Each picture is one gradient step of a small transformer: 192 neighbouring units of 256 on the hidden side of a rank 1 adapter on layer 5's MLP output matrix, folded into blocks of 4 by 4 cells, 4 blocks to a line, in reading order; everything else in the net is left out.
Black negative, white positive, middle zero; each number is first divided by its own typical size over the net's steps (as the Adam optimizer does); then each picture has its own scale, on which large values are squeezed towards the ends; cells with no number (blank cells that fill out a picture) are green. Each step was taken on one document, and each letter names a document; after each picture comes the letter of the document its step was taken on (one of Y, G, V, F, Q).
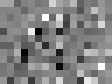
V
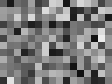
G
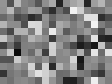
G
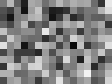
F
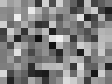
G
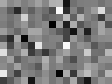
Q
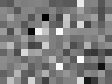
V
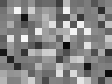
Q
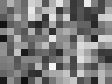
G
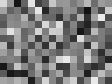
F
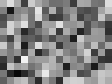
F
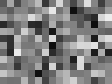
G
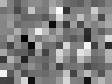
Q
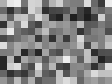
F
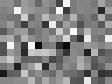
Q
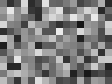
F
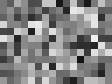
G
